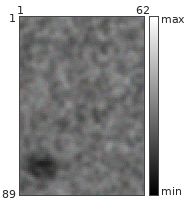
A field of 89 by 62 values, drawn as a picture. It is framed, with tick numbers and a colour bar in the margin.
Ninth with the lowest average: bottom left. Odd rows or columns: none. Histogram: skewed, a long tail of low values. Dips: one, in the bottom left.
